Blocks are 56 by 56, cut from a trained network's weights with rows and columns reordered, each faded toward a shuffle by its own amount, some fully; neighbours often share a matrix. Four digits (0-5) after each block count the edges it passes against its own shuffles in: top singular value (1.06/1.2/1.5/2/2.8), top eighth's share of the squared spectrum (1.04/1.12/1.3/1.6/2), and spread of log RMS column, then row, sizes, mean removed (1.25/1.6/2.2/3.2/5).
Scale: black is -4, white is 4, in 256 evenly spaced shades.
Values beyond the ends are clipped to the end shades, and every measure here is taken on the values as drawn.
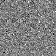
2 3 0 1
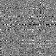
3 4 1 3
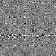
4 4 0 3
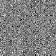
3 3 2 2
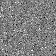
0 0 0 0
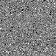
2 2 0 1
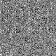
2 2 0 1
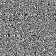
2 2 0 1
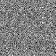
3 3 1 1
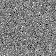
0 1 0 0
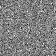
0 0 0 0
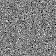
0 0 0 0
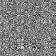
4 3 1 2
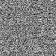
3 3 0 1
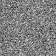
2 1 0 0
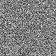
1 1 0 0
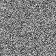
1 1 0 0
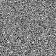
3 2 0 1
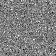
0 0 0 0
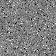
0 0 0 0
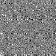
3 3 0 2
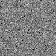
2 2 0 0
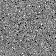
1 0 0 0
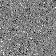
0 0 0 0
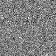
3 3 0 1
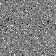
1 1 0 0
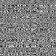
4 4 0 3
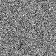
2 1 0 0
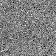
1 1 0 0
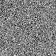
1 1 0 0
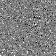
1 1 0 1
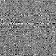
3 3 0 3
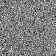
2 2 0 0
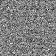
3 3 0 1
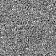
2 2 0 0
